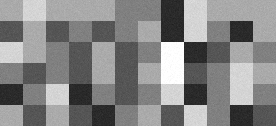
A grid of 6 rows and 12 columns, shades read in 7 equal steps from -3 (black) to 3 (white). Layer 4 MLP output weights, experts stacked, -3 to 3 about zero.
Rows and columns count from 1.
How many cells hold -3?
0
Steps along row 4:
down up down up down up up down up up down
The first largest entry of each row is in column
2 9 8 8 3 9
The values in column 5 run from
-2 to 1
